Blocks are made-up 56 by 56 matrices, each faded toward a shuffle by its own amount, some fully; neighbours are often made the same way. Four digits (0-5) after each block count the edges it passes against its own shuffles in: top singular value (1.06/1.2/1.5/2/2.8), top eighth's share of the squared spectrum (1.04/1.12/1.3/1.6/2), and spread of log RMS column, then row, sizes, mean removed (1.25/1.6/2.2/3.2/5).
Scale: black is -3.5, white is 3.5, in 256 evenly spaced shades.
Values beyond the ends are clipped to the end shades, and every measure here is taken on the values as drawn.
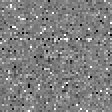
2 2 0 0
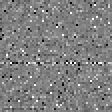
3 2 0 1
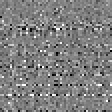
3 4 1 3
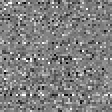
4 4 1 3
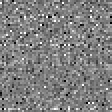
3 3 0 2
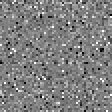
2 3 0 1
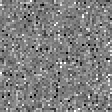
2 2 0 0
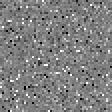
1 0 0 0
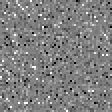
0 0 0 0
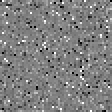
0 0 0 0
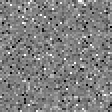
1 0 0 0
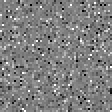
0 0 0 0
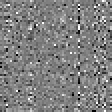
3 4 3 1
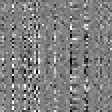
4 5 4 2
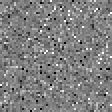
1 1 0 0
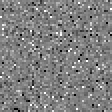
2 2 1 0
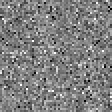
0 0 0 0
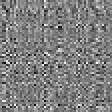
4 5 3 3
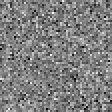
1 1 0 0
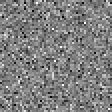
0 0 0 0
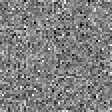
3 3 1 1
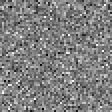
0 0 0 0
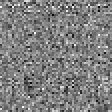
4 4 2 2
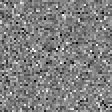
2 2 0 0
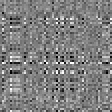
5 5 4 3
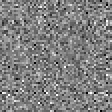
4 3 2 1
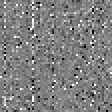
3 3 2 0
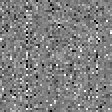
3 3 2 0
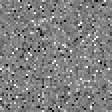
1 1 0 0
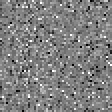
2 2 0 0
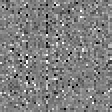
3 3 2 0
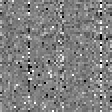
4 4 2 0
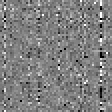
4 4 3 0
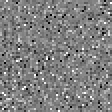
1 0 0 0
